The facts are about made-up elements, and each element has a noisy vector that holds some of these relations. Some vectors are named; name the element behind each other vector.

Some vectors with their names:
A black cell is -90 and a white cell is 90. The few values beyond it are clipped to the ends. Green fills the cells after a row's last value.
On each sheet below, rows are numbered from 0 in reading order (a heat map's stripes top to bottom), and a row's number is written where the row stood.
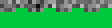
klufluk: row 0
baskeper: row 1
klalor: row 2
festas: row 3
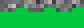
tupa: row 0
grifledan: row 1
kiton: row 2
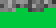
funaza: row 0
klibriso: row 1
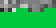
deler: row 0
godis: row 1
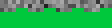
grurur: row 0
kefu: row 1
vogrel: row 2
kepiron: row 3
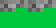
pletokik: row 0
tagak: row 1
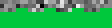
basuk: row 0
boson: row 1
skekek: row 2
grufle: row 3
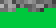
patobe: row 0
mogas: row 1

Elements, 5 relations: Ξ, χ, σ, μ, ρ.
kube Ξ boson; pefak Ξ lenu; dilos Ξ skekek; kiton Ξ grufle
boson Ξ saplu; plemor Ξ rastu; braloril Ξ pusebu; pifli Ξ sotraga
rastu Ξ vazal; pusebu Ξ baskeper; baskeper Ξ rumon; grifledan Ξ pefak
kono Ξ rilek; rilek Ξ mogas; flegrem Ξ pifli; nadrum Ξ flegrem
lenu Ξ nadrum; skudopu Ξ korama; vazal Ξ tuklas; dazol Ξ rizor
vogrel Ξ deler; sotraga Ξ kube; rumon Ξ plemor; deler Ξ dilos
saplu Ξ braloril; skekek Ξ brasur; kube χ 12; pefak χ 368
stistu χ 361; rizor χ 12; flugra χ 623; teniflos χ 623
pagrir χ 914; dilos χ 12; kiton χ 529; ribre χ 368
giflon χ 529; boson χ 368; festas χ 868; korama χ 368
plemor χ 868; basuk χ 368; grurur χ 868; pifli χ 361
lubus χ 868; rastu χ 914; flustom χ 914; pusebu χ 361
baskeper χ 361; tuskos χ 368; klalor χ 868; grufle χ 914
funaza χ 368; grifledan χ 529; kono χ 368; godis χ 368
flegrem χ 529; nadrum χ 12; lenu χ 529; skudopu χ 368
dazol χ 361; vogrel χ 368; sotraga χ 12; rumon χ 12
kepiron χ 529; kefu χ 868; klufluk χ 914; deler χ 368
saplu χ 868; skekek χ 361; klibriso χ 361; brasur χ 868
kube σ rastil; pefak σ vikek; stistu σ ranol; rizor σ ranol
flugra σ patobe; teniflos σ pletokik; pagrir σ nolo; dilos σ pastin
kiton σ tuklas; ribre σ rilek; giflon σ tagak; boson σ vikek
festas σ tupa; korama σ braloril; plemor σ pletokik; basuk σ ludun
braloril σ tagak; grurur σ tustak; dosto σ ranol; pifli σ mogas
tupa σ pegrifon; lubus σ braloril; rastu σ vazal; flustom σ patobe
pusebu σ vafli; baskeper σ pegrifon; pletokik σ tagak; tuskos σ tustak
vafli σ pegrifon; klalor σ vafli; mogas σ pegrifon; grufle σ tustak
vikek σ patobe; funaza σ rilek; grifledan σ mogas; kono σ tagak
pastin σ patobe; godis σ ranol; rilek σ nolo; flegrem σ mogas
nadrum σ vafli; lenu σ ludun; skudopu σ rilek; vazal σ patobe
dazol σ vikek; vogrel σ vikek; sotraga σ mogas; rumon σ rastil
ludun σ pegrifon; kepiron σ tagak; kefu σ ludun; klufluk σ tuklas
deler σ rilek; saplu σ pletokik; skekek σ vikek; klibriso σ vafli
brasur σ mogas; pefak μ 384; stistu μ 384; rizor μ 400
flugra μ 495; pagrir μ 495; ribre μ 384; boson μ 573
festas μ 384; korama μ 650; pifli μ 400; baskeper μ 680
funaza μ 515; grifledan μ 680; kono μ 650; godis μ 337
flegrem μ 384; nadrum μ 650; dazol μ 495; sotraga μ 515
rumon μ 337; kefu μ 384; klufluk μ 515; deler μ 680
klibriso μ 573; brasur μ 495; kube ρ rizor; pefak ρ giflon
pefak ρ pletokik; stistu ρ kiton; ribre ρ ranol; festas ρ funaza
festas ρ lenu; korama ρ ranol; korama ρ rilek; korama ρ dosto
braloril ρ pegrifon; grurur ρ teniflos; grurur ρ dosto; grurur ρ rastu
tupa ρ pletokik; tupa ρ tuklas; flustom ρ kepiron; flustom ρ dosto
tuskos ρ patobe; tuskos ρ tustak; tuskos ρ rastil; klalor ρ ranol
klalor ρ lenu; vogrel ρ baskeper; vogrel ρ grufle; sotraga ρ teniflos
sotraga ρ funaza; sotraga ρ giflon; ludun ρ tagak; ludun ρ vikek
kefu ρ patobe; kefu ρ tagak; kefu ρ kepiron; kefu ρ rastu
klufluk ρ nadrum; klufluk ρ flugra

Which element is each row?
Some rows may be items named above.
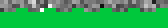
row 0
vogrel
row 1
dilos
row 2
kiton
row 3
ludun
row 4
vazal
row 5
brasur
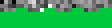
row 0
pusebu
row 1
dilos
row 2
kefu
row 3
vogrel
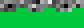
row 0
rastu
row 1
nadrum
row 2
rumon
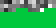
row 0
nadrum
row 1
dilos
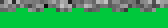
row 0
stistu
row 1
ludun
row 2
brasur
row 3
pefak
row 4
mogas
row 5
dazol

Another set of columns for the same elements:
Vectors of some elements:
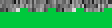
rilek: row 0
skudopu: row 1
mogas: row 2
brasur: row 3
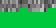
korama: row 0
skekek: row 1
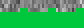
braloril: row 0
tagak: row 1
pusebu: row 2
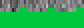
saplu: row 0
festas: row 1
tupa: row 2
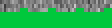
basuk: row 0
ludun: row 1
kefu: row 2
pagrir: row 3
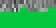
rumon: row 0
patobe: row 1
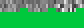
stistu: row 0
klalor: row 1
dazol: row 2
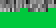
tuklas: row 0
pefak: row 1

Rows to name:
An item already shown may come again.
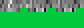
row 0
pifli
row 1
deler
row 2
deler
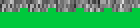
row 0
sotraga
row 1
sotraga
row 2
boson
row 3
rastu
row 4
pifli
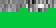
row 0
klibriso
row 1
kiton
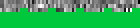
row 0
pusebu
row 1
kiton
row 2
vogrel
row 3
dilos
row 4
rizor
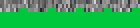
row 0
baskeper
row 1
saplu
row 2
kube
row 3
flegrem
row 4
lenu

